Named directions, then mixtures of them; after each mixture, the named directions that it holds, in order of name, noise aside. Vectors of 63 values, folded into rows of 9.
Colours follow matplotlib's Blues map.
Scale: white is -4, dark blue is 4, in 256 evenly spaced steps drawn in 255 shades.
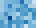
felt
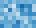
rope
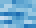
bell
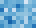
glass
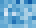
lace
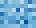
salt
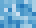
felt, glass, rope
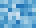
rope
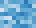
bell, glass, rope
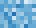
glass, lace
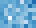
felt, rope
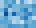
lace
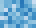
bell, felt, rope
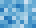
glass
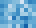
felt, salt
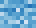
salt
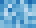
felt, lace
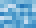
bell, rope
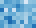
glass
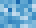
felt, lace, rope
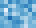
felt, lace, rope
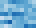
bell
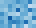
felt, lace, salt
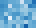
felt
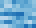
bell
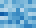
bell, salt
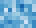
glass, rope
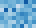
glass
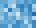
rope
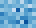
salt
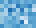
lace, rope, salt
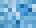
rope, salt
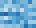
bell, salt
